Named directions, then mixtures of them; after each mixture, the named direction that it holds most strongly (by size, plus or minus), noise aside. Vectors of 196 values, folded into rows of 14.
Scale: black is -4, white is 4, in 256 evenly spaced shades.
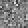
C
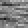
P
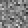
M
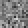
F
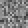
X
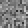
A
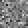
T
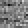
P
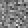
M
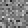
T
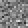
T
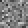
T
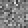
C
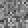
X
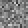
C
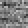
P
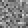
T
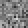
F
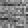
P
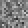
F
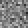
M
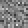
A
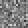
C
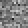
M
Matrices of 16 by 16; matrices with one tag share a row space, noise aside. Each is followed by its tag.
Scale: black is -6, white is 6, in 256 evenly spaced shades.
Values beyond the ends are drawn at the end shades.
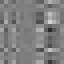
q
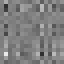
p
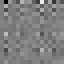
p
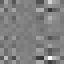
q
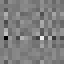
p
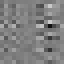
q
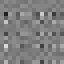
p
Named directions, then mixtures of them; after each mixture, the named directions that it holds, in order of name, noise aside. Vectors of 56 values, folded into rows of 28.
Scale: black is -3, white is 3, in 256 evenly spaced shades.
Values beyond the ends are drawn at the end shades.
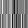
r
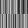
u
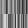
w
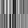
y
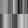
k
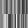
w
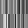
u, w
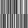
u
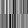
y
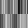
k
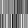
k, r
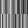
r, u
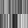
k, w, y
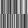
u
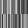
r, u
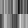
k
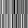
r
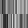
k, r, w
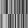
w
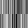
k, r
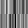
w, y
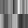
k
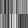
k, y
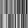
w
